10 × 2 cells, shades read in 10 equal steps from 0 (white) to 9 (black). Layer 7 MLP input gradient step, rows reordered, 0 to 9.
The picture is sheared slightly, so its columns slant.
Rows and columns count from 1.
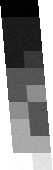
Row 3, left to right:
8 8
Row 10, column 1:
0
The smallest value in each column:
0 1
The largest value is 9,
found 2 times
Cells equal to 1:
1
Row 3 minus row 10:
8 7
